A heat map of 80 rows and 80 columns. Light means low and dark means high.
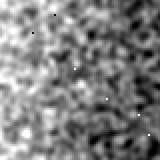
Values rise toward the right. Six lone cells stand out: two far higher and four far lower than their neighbours. No single row or column stands out from its neighbours. The field is mottled with small blotches. The values follow a bell shape. No regular stripes run through it.
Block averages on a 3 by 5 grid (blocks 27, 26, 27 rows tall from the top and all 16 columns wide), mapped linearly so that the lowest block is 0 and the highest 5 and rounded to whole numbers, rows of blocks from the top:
01345 | 02335 | 02455
